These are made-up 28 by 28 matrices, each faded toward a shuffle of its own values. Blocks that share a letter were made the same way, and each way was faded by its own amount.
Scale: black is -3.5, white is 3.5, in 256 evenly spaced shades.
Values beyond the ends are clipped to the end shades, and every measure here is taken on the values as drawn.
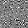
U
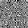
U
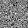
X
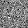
X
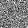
X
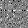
U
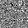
X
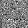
X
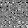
U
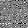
U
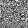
X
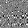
U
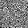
X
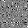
U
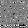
U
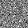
X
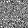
X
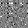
U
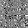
U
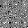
U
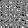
U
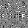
U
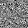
X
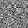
U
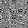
U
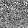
X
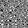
U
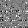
U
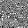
U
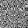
U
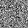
X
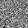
X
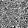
X
